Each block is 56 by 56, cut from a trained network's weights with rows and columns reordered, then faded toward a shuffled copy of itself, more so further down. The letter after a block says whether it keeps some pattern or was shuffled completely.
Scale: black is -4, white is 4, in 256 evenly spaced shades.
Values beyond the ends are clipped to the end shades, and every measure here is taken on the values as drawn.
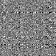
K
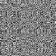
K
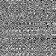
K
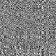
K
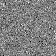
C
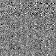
K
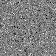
C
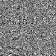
K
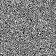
C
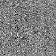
K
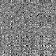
K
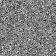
C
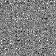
K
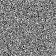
C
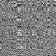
K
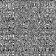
K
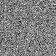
C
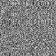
K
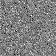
C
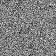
C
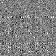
K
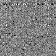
K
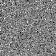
C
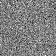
C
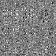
K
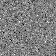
C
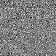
K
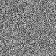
K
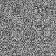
K
